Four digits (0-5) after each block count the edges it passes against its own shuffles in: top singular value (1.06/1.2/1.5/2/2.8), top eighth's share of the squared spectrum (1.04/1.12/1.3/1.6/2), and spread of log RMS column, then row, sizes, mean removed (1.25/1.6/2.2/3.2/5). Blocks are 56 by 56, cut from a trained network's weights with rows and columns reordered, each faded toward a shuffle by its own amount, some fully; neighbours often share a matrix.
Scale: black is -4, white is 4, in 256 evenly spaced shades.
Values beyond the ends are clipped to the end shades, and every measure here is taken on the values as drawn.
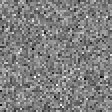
0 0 0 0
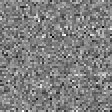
2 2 1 2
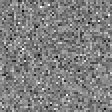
0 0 0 0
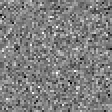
1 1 0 0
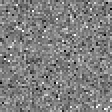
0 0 0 0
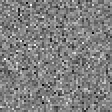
0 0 0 0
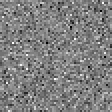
0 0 0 0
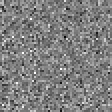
2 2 2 0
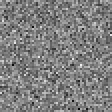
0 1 0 0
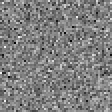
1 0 0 0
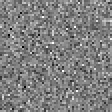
0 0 0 0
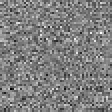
3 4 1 2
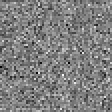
2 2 1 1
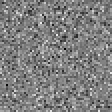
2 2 1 0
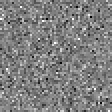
1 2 0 0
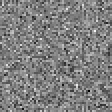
2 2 0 0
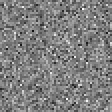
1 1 0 0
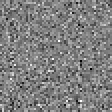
2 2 2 0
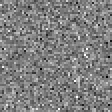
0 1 0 0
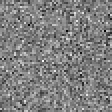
0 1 1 0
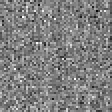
2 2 0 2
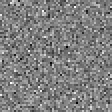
0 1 0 0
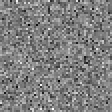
2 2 1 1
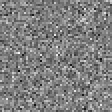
1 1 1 0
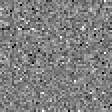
2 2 0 1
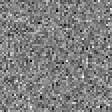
1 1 1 0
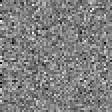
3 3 2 0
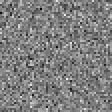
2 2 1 0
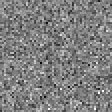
1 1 0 0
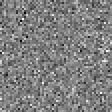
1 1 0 0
